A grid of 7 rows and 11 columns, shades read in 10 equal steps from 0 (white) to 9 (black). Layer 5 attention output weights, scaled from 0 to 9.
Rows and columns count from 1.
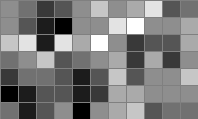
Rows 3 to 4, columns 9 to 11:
6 6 3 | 3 7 4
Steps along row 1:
up up down down down up down down up down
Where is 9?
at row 2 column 4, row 6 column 1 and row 7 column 5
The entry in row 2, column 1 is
4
